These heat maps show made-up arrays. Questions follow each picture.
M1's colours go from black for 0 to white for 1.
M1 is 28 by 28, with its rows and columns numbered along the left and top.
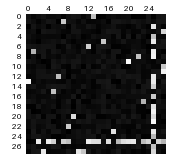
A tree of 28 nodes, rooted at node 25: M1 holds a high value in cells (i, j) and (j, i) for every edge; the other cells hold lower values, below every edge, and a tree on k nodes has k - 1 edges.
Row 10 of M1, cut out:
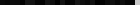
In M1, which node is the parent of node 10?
27
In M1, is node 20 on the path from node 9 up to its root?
yes
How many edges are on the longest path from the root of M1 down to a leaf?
2
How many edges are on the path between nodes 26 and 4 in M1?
2
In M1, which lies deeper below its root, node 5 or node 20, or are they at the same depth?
the same depth
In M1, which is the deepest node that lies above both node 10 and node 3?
27
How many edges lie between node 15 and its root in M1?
2
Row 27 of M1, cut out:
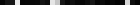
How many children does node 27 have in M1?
3
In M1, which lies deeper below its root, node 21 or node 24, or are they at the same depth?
the same depth
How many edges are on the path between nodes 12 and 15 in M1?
3
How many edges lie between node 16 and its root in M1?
1
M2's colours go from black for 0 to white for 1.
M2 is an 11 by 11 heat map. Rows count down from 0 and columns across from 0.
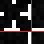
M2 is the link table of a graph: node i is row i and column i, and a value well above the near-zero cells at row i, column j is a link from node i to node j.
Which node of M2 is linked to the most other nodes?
node 7
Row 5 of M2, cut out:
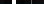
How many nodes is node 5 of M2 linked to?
1
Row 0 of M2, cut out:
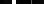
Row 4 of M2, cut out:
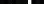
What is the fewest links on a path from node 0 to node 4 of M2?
3
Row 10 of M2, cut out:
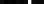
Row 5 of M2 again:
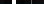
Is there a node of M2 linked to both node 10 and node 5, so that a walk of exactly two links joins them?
no
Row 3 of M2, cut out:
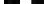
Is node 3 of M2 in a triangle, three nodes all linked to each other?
no
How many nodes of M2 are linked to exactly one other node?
9
